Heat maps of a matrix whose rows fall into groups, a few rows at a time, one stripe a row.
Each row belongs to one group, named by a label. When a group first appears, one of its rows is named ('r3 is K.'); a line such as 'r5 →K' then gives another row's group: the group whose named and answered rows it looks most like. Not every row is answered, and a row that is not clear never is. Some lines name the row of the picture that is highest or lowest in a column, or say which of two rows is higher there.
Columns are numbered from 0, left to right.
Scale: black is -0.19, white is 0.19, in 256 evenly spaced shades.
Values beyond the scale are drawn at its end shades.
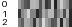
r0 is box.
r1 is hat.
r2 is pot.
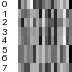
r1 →box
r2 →pot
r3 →box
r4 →box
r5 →pot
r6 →pot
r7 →box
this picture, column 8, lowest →0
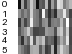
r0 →hat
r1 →box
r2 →hat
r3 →hat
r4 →pot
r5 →box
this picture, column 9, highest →0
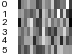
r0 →hat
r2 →hat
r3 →box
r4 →pot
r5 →hat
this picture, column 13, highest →1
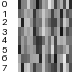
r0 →hat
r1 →pot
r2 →pot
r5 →hat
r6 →box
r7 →pot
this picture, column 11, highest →5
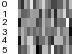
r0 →pot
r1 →box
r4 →hat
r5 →hat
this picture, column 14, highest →4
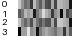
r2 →box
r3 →hat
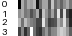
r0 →hat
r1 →box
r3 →hat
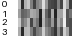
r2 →box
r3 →pot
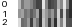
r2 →box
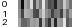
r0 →pot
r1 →pot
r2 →box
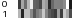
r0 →hat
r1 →pot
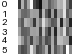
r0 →hat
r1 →box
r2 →pot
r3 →box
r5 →hat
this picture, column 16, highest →5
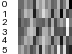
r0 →pot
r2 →hat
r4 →pot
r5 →box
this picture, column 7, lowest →5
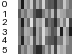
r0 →pot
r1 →hat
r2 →pot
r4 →pot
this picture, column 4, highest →2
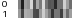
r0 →pot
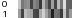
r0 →box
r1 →pot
